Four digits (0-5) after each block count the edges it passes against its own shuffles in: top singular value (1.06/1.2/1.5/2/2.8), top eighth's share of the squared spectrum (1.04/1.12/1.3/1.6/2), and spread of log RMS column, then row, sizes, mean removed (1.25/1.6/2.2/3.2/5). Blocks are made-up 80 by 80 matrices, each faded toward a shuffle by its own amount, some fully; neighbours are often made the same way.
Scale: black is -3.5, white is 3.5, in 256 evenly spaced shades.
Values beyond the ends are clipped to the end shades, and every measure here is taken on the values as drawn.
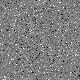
0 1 0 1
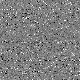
1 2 0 2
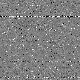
3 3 0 2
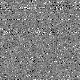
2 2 0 3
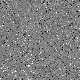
0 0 0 0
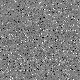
1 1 0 1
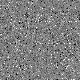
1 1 0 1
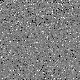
2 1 0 1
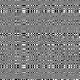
5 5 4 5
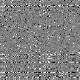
4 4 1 3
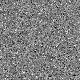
0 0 0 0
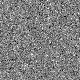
0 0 0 0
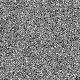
0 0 0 0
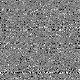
3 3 1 3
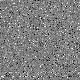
2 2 0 1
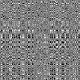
5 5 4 3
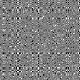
5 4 3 3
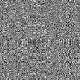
4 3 2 2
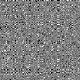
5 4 3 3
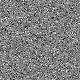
2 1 0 0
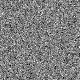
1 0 0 0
